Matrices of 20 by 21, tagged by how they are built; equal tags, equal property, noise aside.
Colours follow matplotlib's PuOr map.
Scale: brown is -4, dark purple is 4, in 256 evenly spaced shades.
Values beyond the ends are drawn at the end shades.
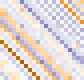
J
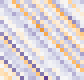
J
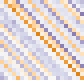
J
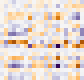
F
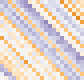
J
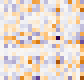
F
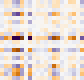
F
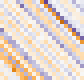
J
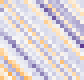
J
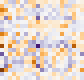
F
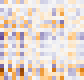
F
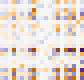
F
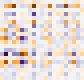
F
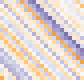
J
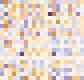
F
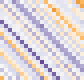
J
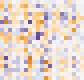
F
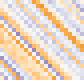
J
